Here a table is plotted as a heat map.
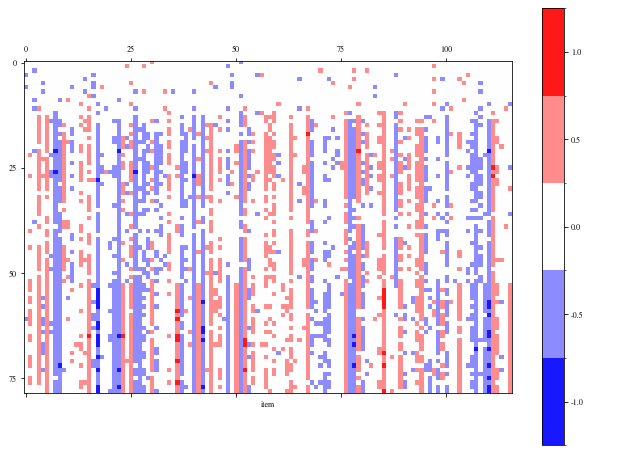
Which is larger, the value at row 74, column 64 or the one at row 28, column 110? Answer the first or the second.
the first
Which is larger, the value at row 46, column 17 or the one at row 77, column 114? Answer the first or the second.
the second
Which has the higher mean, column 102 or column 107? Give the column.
102
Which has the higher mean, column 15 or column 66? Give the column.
15
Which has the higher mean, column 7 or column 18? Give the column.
18
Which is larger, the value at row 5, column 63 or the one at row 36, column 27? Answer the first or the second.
the first
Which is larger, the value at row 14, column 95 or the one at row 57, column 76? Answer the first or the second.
the second
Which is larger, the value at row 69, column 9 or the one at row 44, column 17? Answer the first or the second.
the first
